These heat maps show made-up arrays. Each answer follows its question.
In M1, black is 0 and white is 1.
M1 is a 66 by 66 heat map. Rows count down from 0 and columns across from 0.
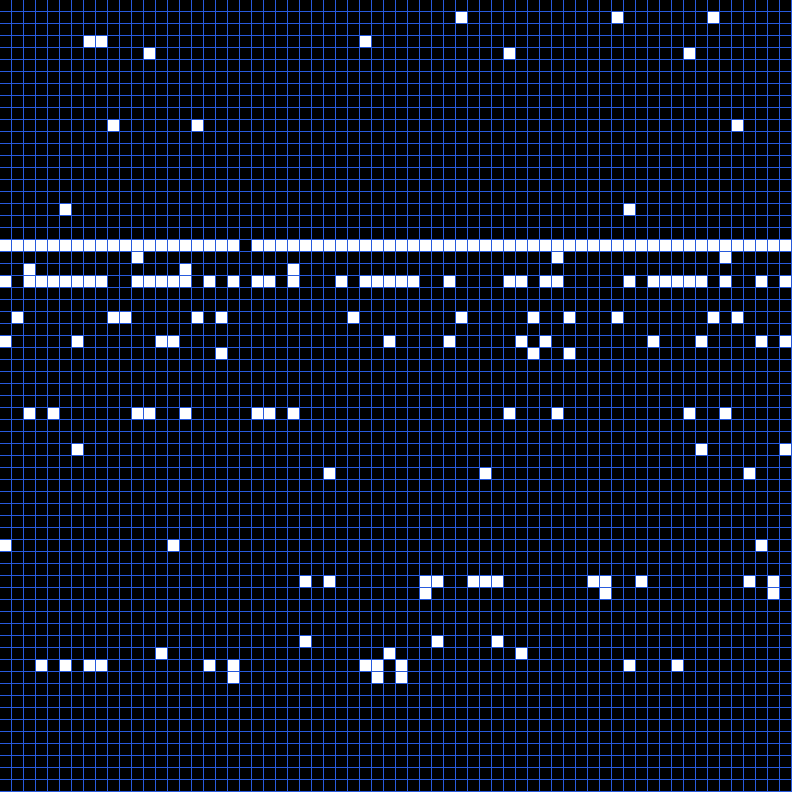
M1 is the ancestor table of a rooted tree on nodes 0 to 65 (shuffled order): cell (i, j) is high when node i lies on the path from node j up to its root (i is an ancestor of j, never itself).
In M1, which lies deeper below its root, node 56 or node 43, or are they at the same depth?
node 43
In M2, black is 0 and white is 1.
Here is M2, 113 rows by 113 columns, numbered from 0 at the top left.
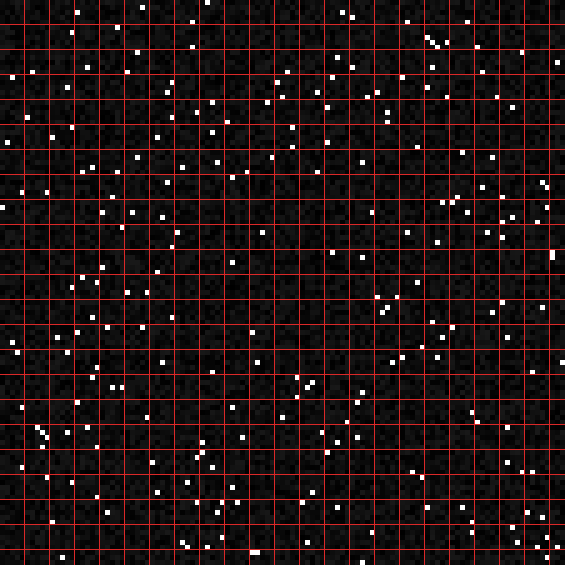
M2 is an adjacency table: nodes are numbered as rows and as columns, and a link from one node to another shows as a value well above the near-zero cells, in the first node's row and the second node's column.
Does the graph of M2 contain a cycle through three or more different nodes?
no
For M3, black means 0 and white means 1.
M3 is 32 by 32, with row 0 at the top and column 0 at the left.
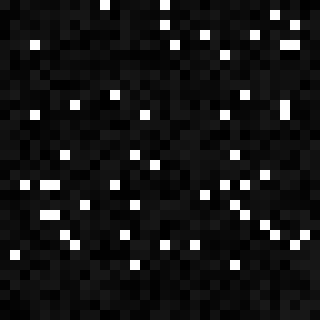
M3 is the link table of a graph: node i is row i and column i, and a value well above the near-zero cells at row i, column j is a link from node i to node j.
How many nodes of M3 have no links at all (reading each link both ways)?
1
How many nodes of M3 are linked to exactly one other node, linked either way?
4
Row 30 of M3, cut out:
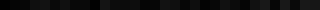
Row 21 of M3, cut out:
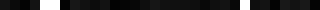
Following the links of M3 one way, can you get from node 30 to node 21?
no
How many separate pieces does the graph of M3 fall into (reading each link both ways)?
2
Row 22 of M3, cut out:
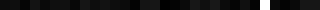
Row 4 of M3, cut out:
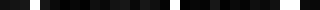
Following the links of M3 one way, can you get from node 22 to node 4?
no
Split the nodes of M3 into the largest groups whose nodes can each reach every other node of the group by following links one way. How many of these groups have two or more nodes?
0
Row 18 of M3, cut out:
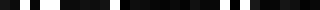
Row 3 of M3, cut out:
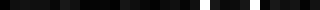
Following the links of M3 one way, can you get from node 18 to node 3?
yes
